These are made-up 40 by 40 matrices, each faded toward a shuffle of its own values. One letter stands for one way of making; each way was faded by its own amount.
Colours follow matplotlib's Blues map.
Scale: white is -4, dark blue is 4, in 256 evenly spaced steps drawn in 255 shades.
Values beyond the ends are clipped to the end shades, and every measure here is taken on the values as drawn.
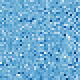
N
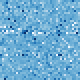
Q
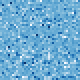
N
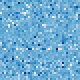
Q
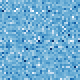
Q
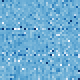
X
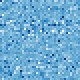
Q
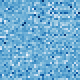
N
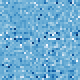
X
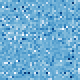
Q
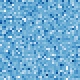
N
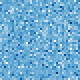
N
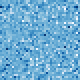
N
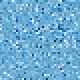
N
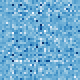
X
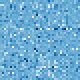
X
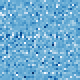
Q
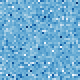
Q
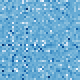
X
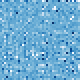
X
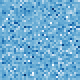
N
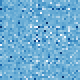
X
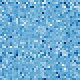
X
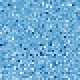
Q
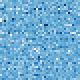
Q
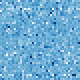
Q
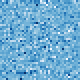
N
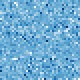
Q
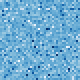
Q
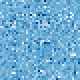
N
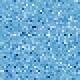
Q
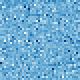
Q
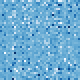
X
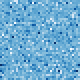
Q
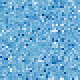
N
